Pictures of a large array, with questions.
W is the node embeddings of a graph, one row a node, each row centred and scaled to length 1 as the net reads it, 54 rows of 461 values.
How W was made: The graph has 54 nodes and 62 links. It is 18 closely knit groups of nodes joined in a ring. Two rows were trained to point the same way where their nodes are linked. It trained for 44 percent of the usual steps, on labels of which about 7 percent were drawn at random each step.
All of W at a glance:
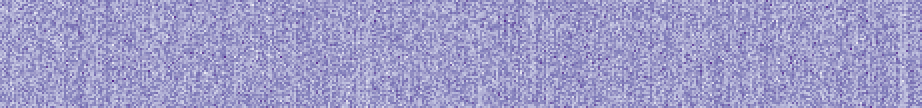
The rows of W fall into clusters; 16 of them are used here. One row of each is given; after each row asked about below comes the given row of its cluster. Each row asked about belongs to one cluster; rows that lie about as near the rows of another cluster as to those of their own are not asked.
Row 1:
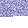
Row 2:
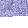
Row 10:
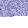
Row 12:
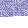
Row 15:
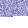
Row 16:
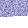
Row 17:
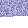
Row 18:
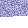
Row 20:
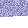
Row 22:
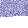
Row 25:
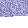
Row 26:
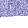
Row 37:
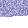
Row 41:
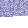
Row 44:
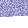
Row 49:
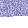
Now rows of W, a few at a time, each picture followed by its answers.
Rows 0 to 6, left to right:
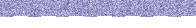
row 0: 10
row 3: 15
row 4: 26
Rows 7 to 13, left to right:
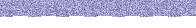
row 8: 16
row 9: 25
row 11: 49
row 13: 12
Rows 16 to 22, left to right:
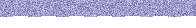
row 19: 22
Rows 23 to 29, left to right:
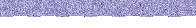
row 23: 49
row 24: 2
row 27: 12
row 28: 37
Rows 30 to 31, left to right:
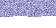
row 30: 41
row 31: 1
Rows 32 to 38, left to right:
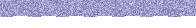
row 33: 25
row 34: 16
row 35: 44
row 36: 37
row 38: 18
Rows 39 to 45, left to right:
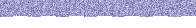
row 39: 20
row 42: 20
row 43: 17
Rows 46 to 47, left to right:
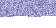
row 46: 17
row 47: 18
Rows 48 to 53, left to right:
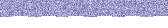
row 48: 44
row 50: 2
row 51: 41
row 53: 22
